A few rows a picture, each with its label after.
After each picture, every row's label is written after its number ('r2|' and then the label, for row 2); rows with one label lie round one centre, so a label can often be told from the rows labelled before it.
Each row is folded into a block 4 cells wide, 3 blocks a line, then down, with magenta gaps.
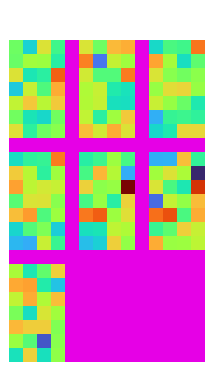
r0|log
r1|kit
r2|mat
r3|mat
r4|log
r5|log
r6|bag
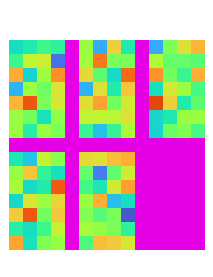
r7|log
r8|log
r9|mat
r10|log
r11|kit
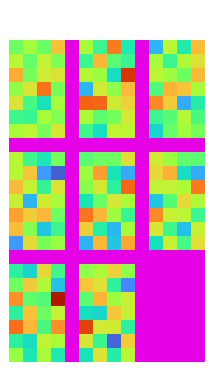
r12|mat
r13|log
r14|mat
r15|bag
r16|bag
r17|bag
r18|log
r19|bag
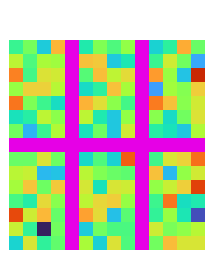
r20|mat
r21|bag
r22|log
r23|bag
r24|mat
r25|kit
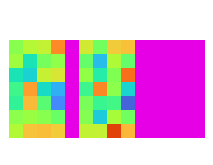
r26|kit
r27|kit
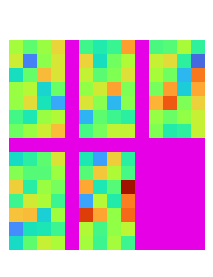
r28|kit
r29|mat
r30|log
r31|mat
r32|log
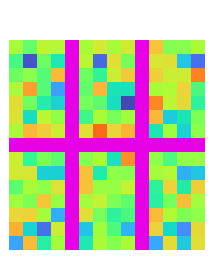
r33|kit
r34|kit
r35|bag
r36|bag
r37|mat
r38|bag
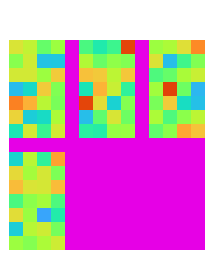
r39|bag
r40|mat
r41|kit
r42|mat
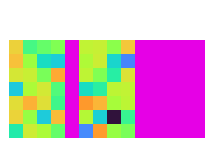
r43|bag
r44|bag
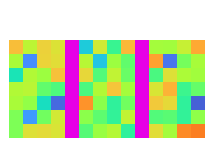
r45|kit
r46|mat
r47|kit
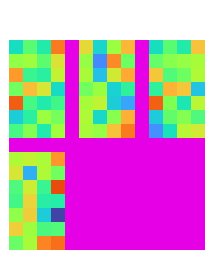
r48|mat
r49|kit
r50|mat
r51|kit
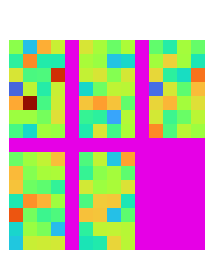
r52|log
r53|bag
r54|log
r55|mat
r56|mat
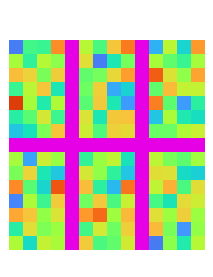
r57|mat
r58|kit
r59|mat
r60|log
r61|log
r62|bag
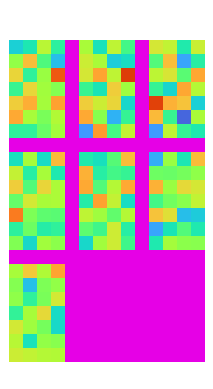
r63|log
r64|bag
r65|bag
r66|mat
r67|mat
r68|mat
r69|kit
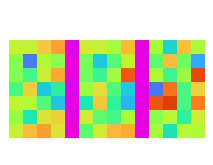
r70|kit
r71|kit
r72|log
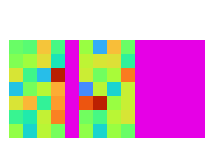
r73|log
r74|log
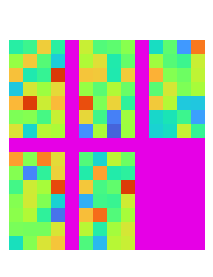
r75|log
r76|bag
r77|mat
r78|kit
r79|log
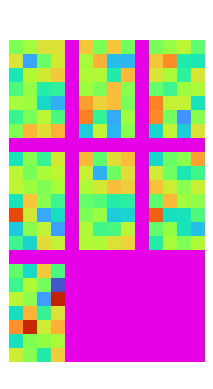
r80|kit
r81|bag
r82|bag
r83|mat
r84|kit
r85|mat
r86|log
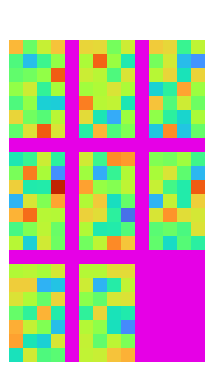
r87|kit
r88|bag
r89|bag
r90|log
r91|kit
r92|log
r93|bag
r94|kit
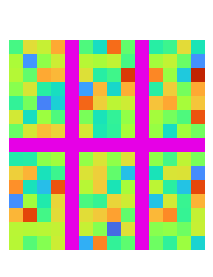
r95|kit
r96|log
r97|log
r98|log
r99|bag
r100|log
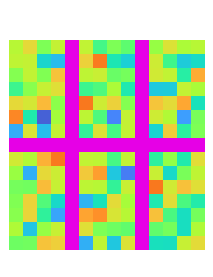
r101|bag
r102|bag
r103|bag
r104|kit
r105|bag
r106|mat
